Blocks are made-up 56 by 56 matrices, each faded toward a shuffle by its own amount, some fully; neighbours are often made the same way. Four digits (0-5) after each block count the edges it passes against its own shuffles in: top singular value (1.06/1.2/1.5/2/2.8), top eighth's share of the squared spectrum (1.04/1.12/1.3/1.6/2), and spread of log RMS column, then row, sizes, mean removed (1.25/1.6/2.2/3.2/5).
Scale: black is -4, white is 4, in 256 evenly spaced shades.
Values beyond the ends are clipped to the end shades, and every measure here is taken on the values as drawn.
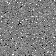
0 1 0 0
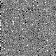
2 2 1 0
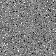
0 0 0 0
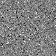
0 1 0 1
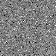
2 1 1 1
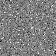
0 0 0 0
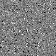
1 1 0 1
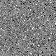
0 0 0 0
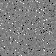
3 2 0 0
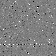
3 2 0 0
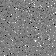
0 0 0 0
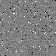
2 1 0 0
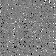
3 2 1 1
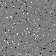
0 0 0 0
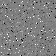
0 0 0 0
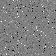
2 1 0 0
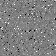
2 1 0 0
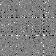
4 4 1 2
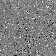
1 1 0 0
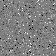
1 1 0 0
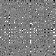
4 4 2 2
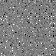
3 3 1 1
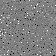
1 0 0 0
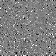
3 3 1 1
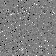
2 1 0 0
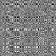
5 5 3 3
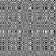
5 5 4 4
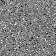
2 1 0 0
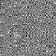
4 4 2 2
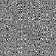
4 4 2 2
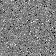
1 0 0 0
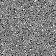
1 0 0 0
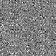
3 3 1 1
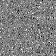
3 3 1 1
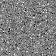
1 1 0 0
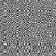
4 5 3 3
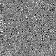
3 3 1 1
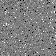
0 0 0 0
